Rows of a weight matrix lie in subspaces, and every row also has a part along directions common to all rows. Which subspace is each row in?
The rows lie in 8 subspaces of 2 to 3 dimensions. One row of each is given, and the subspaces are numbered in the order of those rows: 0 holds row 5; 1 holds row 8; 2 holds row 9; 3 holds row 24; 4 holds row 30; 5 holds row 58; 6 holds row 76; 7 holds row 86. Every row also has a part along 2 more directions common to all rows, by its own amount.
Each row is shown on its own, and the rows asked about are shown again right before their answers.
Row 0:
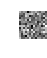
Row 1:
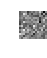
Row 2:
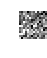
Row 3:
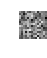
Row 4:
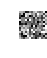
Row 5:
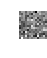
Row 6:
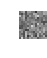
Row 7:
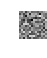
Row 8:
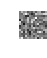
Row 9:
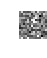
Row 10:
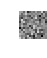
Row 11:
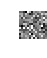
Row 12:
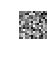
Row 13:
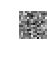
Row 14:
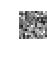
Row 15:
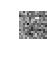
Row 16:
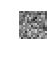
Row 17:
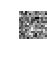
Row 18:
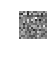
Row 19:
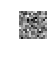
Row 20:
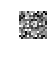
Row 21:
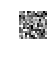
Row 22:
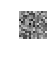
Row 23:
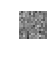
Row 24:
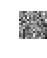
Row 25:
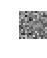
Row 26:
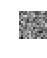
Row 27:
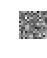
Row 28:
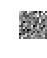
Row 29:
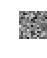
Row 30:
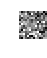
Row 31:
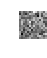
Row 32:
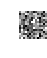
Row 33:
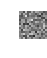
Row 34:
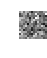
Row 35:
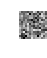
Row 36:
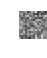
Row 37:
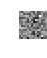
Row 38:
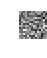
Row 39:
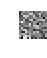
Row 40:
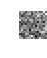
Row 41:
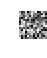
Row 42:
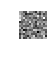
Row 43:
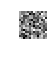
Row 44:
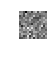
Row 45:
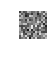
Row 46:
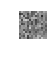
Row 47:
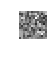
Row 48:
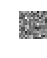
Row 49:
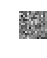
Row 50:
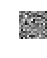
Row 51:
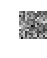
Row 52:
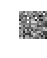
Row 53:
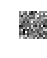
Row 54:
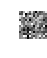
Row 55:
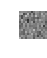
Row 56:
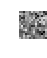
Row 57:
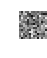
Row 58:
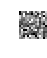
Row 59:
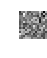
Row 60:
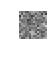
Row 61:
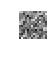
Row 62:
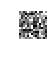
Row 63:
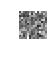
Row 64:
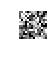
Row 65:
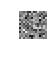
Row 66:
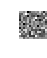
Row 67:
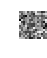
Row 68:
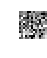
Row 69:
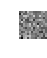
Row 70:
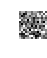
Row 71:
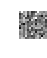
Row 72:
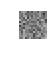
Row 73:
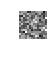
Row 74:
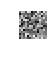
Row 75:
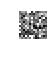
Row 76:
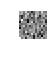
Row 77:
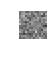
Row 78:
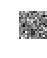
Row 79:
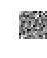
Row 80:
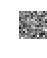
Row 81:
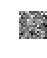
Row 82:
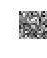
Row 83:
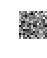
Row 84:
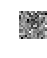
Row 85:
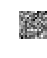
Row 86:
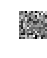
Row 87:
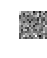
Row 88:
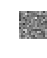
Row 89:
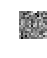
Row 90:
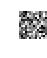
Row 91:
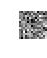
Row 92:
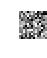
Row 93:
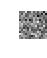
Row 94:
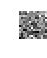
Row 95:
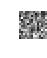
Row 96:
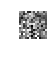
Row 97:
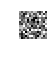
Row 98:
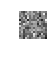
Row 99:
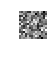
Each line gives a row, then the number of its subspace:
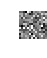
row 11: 4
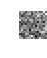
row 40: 4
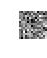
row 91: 3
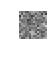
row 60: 2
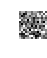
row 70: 4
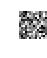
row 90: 2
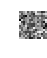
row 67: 1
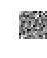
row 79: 5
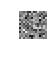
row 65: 3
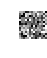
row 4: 4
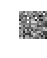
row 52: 3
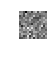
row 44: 4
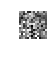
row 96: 2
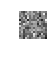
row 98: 3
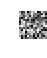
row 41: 6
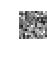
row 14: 0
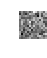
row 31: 5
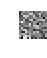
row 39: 1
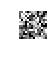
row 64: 7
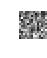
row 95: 6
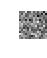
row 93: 4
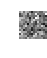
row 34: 0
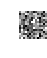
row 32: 7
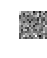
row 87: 5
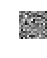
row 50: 7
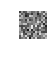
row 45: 4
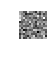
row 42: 1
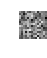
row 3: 2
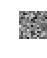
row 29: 2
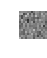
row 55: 6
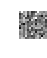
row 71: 6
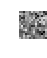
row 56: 0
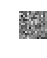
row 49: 6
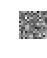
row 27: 3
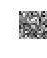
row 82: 5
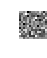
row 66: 1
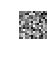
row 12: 1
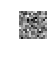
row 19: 2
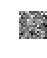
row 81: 2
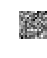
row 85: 7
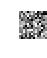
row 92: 7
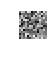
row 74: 6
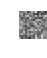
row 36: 7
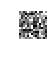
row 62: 7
